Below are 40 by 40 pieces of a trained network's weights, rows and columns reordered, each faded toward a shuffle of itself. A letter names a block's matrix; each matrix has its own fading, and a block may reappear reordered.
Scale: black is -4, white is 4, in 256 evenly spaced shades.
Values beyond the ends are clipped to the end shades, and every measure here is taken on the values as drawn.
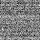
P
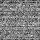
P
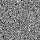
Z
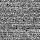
P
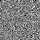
Z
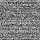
P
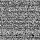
P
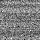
P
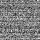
P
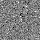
Z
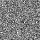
Z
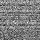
P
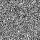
Z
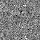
Z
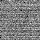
P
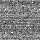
P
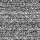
P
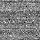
P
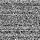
P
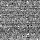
P
